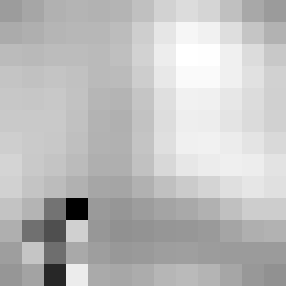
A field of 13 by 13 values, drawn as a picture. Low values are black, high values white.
Neither half mirrors the other. The middle left is the calmest part. In the bottom left lies a patch that is rougher than the rest. The values are skewed, with a long tail toward low values. The ninth with the lowest average is the bottom left. The bottom left is the roughest part.
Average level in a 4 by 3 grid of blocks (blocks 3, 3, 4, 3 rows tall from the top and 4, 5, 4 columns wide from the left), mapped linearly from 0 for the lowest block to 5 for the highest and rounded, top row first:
244 / 345 / 225 / 011
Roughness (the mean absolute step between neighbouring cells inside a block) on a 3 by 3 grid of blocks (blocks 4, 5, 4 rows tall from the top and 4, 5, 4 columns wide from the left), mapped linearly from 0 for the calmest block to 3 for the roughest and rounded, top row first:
001
000
300
